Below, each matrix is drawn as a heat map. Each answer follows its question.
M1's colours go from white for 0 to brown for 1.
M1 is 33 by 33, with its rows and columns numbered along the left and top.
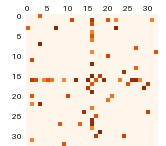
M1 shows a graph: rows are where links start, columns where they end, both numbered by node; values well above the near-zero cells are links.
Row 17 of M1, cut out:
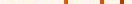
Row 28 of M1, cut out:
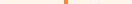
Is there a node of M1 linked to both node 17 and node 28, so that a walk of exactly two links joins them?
yes
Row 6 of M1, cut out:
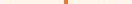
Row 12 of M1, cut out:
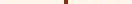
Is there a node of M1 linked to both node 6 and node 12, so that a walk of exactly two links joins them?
yes
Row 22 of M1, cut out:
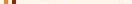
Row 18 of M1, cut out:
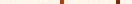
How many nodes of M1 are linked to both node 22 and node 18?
0
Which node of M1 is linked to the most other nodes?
node 16
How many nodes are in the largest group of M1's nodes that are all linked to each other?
2
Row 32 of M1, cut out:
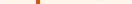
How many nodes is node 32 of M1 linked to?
1
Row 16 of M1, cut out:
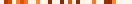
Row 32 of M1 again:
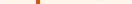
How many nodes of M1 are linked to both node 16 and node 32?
1
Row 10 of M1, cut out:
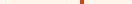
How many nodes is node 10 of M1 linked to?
1
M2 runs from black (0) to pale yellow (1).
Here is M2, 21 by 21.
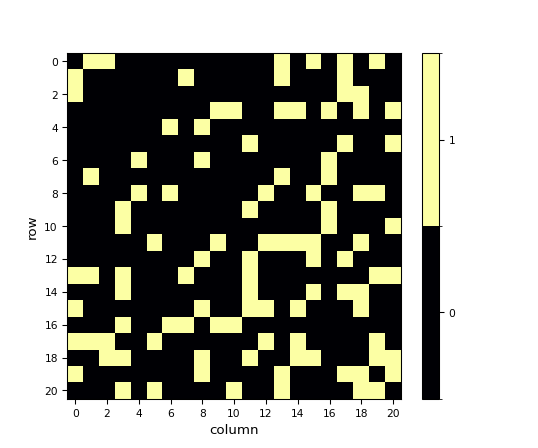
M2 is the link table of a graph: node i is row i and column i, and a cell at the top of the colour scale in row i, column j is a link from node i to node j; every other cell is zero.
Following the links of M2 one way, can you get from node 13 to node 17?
yes
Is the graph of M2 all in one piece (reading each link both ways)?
yes
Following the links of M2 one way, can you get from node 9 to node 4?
yes
